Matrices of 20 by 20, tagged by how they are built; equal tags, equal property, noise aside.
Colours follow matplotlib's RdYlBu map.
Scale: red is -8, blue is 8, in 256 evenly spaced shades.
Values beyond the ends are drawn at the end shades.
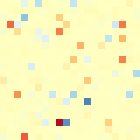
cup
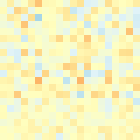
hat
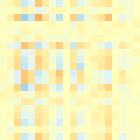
hat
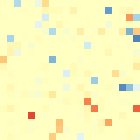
cup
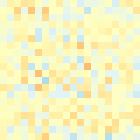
hat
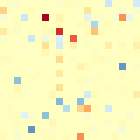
cup
